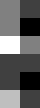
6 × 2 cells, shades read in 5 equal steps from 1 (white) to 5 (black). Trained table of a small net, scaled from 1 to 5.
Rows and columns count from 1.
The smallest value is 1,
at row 3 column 1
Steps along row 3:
up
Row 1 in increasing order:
3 4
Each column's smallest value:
1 3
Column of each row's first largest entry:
2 2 2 1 2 2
